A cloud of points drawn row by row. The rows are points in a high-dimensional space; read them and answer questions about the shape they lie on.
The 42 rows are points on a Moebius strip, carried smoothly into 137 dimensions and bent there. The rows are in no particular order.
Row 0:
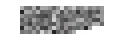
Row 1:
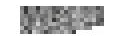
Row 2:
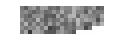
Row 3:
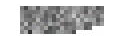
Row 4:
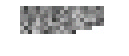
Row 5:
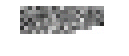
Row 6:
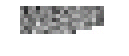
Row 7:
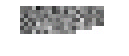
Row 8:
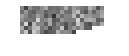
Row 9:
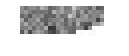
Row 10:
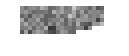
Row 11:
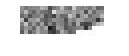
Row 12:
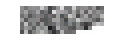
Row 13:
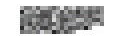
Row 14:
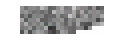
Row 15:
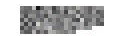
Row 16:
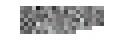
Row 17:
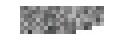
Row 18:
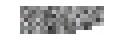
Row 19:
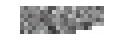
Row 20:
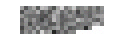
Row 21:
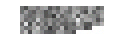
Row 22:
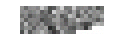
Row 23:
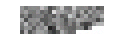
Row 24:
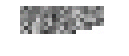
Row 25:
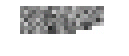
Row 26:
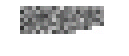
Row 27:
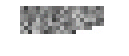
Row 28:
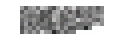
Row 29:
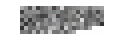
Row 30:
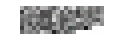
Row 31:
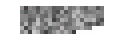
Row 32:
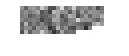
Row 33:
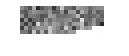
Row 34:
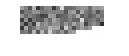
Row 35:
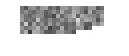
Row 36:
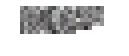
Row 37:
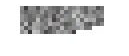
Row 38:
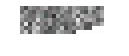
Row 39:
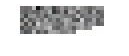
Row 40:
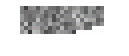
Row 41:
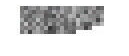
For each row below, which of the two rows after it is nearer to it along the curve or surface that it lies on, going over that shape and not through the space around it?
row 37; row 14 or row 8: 8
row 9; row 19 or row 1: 19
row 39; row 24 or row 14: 24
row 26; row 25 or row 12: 12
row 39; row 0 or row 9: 0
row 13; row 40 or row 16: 16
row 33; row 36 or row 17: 36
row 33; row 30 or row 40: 30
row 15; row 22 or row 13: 13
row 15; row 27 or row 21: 27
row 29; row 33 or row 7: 33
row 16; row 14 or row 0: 0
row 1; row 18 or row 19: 18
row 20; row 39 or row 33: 33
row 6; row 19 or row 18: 18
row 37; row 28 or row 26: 28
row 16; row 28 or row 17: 28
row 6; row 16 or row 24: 24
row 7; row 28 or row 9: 28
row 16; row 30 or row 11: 30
